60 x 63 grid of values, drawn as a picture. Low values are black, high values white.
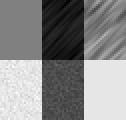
It is made of 2 by 3 panels. Panel 1,1: middling, flat. Panel 1,2: very low, slanting up to the right, faint in contrast. Panel 1,3: middling, slanting up to the right. Panel 2,1: very high, fine-grained, faint in contrast. Panel 2,2: low, fine-grained, faint in contrast. Panel 2,3: very high, flat.
